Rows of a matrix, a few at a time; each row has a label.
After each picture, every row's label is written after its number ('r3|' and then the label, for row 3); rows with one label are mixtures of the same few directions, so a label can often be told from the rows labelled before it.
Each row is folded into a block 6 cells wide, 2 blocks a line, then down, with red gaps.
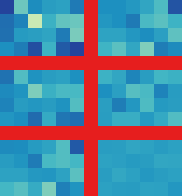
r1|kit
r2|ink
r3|kit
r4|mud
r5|ink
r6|mud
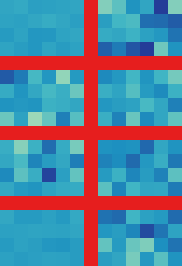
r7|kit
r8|ink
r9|ink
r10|ink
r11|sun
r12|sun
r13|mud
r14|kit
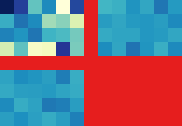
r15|ink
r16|ink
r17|mud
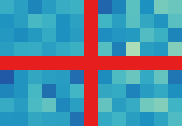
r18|mud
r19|ink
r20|kit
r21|mud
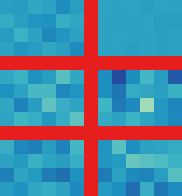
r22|mud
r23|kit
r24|mud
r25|sun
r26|mud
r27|kit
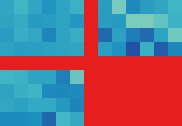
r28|sun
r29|kit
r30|ink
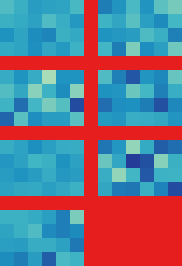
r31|kit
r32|ink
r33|sun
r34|mud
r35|mud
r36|mud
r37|ink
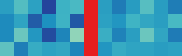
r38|sun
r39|sun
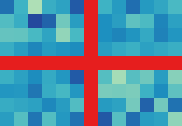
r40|mud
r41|mud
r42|ink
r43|sun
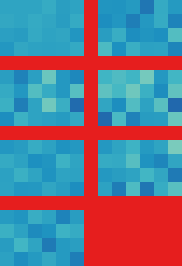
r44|sun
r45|sun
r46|sun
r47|sun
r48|mud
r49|ink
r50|mud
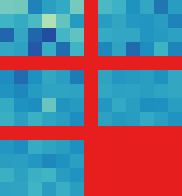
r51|kit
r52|ink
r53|sun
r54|mud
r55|kit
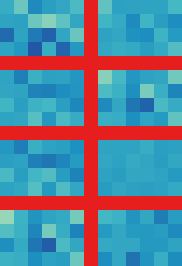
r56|kit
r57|kit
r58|kit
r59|kit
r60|kit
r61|sun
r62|kit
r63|ink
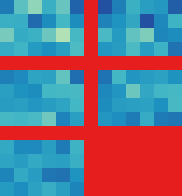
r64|mud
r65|kit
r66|ink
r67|kit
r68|mud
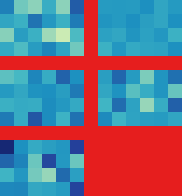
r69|mud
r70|sun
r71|ink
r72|sun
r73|kit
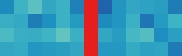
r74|mud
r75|kit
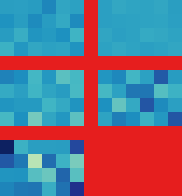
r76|sun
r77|mud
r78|ink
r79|mud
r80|kit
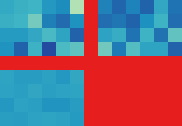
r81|ink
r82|sun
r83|mud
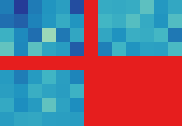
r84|sun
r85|sun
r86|sun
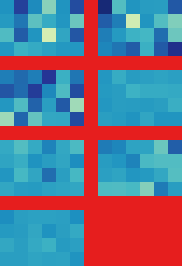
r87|sun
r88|kit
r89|sun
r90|kit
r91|sun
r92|ink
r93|kit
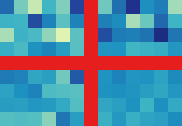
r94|mud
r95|mud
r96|ink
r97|sun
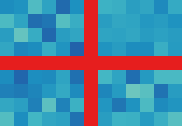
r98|mud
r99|ink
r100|sun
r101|mud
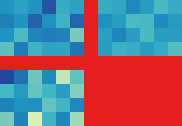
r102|sun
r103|mud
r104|ink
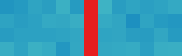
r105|ink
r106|kit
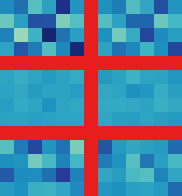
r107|mud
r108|mud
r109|sun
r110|mud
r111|mud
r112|kit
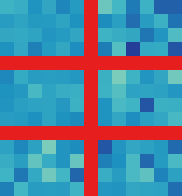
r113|ink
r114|ink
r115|kit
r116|sun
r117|sun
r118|kit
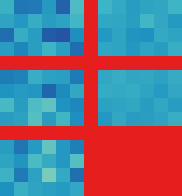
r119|mud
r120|kit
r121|kit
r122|sun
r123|sun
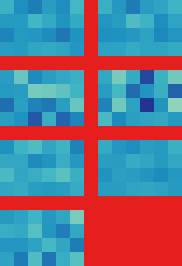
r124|mud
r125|mud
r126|kit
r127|sun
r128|mud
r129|mud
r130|ink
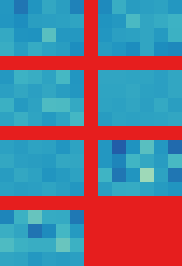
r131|sun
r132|kit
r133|mud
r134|sun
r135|mud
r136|sun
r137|mud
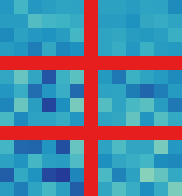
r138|kit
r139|ink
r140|sun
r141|kit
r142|mud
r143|mud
